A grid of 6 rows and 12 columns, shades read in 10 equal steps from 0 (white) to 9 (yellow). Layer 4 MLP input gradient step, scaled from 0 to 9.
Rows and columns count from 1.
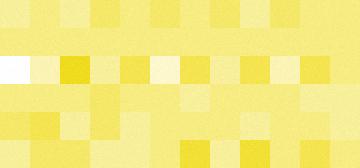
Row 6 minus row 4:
-1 1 1 -2 -1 0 4 -1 3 0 3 1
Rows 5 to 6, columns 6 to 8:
5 5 5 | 5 8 4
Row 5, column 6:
5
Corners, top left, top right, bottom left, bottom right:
4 5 4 5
